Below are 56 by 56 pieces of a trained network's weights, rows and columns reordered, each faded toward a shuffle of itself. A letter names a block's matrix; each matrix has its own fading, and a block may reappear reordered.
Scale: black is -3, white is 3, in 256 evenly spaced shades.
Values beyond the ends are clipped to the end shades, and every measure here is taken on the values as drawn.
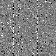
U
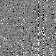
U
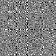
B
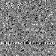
U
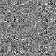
B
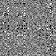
B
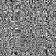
B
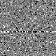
U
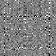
B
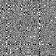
B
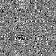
U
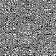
U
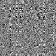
B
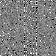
U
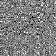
U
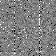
U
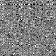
U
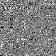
U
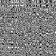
B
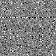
U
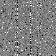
U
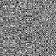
B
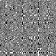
B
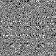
B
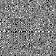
U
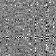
B
